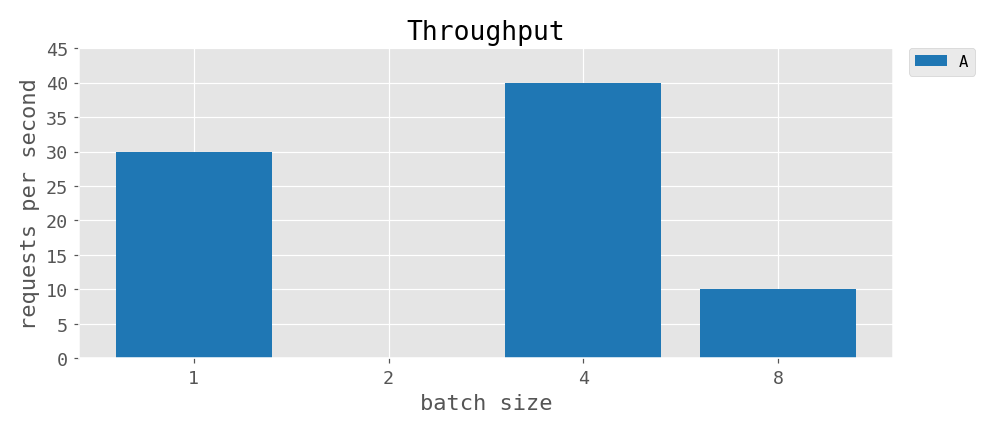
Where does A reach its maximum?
4
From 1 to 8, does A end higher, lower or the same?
lower
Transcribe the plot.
Title: Throughput
x-axis: batch size, ticks 1 2 4 8
y-axis: requests per second, ticks 0 5 10 15 20 25 30 35 40 45
Legend: A
Values:
A: 30 0 40 10
